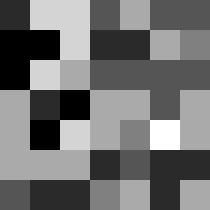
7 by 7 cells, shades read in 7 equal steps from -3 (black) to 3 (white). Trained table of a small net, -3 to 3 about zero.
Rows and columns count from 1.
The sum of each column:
-6 -5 3 -4 -1 -3 -1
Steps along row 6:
same same down up down same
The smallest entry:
-3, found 5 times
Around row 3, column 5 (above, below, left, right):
-2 1 -1 -1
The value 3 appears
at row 5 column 6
